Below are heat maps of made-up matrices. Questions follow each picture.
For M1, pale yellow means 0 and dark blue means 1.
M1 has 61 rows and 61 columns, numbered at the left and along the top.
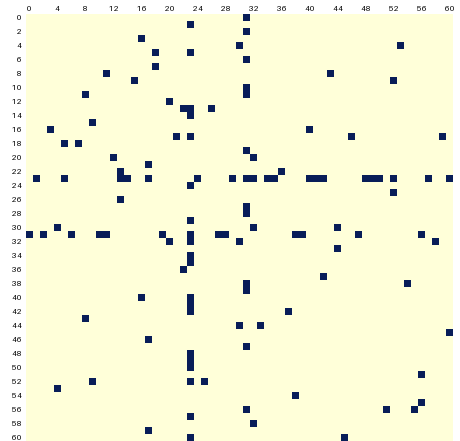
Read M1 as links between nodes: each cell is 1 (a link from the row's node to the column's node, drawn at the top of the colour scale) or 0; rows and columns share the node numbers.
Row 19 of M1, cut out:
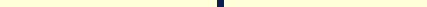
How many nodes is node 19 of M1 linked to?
1
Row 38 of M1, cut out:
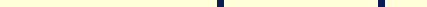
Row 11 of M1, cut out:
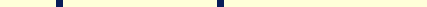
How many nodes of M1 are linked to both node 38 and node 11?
1
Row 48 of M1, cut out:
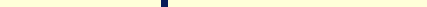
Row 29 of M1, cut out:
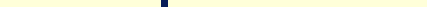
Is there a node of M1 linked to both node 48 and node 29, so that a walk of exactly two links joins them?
yes
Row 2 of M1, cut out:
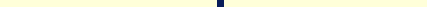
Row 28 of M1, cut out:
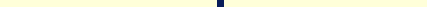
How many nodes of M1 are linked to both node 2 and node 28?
1
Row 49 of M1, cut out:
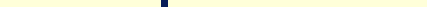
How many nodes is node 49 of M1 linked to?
1
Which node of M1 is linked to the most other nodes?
node 23
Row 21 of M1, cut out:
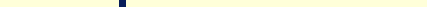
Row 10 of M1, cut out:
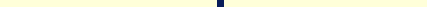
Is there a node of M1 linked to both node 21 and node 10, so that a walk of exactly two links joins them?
no
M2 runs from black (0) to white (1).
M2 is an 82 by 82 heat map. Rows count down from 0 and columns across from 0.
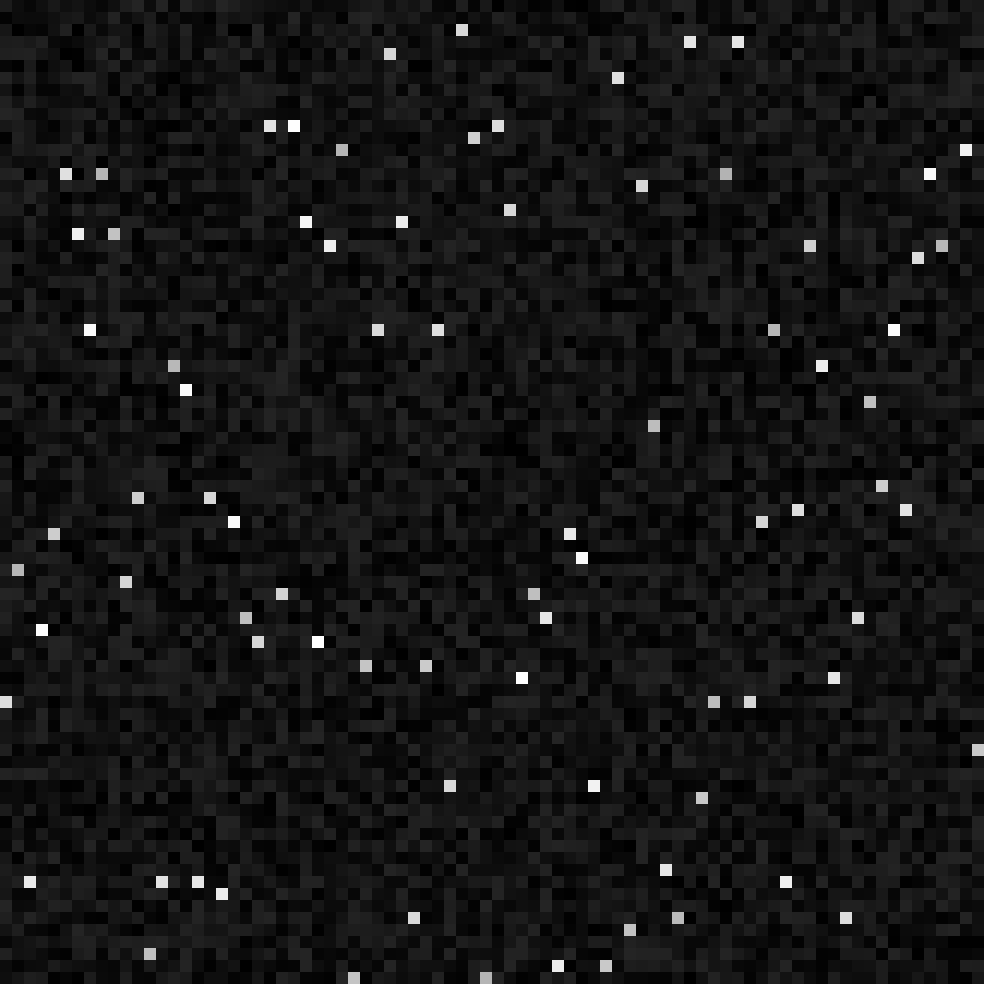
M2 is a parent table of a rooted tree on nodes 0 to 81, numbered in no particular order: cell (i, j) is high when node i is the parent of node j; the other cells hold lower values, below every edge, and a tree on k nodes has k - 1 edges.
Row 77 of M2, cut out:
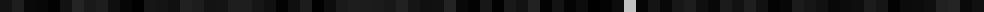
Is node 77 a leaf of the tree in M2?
no
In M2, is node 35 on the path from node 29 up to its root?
no
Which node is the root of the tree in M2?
79
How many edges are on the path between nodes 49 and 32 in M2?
3
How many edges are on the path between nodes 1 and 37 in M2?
5
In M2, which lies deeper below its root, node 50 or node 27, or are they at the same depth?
node 27
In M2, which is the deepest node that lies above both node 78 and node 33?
20
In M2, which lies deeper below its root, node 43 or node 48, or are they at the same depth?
node 43
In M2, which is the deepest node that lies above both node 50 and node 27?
80
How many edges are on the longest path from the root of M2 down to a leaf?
41
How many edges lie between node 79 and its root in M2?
0
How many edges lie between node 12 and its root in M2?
1
